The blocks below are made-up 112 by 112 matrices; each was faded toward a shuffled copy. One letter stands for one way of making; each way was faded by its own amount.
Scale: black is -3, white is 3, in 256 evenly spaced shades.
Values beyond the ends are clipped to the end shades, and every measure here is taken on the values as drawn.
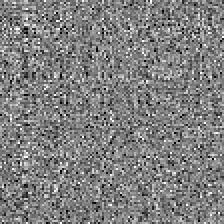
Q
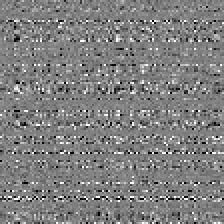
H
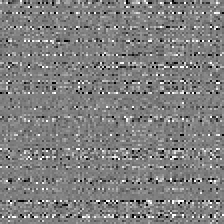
H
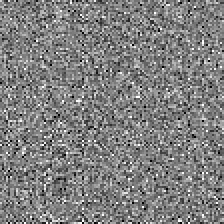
Q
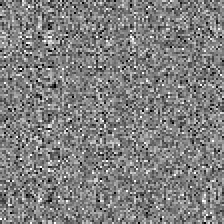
Q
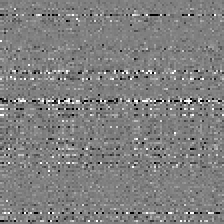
H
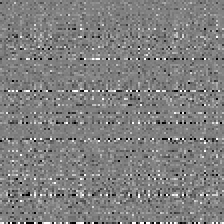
H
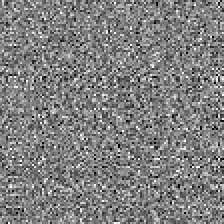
Q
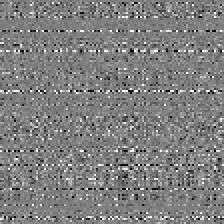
H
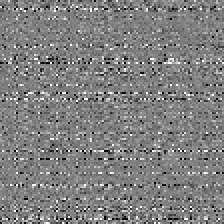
H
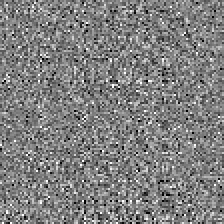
Q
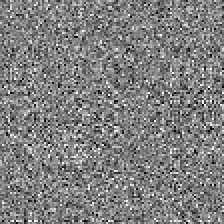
Q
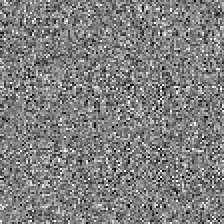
Q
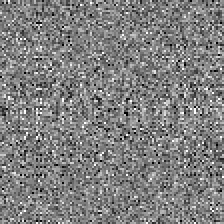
Q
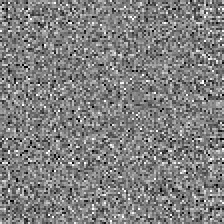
Q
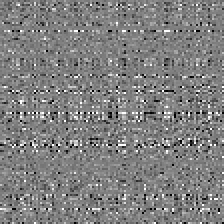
H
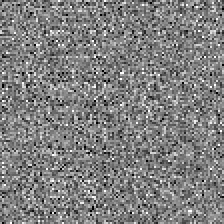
Q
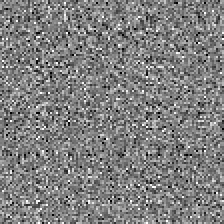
Q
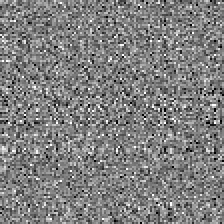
Q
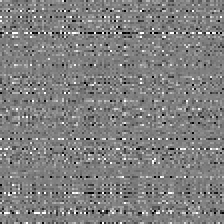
H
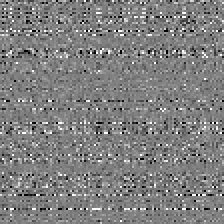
H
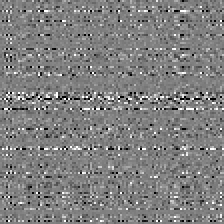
H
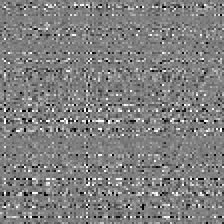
H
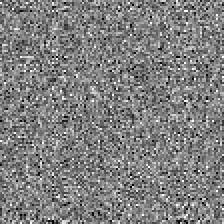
Q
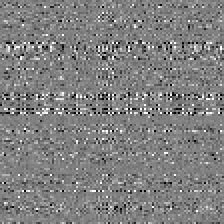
H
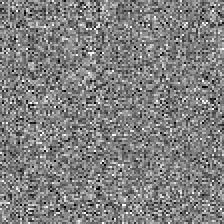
Q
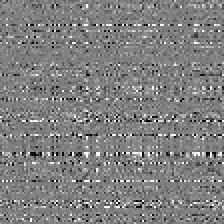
H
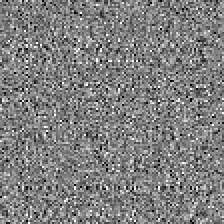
Q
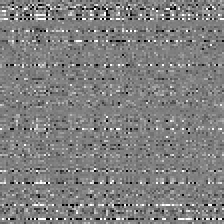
H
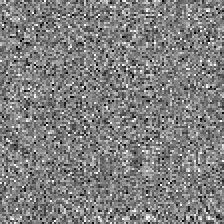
Q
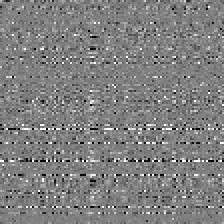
H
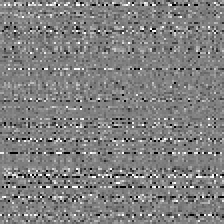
H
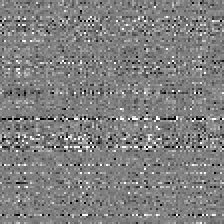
H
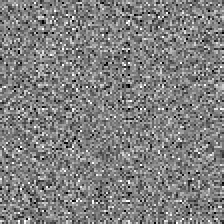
Q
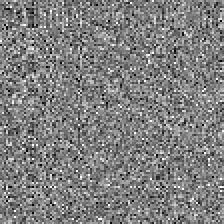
Q
